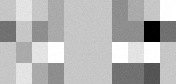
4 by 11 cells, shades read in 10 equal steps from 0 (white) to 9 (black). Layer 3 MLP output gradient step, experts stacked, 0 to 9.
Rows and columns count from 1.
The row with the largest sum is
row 2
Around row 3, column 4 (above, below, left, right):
3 4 1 2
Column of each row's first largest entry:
8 10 2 10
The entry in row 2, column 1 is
5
